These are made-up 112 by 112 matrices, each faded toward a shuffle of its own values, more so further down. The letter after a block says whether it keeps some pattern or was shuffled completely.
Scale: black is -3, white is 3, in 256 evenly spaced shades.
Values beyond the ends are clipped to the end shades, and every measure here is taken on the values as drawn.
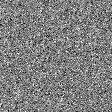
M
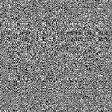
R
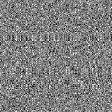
R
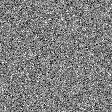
M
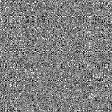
R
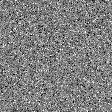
M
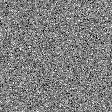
M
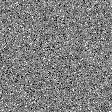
M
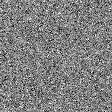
M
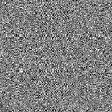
R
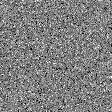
M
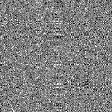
R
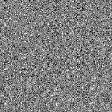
R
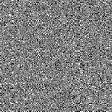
R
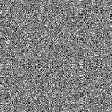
R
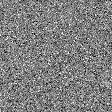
M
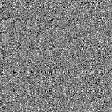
R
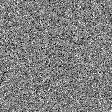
M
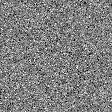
M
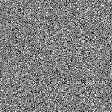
R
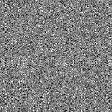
R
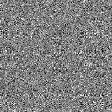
R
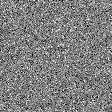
M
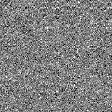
R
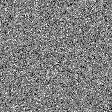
M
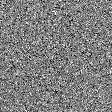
M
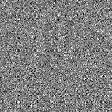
R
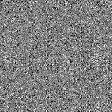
R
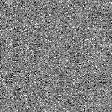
R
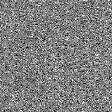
R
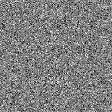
R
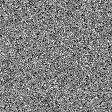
M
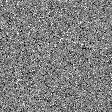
M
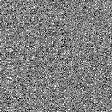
R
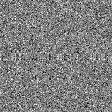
R
